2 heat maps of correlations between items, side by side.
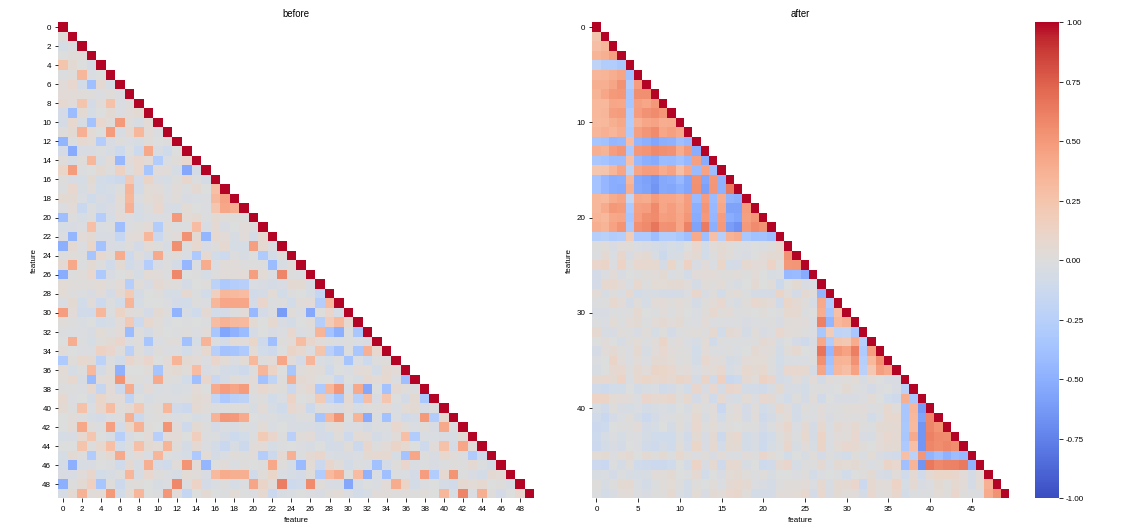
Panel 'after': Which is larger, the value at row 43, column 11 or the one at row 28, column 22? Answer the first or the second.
the second
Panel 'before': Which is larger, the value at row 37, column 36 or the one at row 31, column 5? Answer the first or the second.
the second
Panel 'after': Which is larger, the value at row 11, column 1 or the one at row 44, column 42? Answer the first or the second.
the second
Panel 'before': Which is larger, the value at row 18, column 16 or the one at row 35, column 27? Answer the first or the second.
the first
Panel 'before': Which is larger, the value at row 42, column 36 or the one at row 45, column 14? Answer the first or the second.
the first
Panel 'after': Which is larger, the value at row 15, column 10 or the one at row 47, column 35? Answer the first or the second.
the first
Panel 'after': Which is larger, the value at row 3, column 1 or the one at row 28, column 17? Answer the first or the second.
the first
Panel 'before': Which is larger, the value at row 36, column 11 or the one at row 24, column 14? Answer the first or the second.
the first
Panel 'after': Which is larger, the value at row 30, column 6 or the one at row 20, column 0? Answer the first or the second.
the second
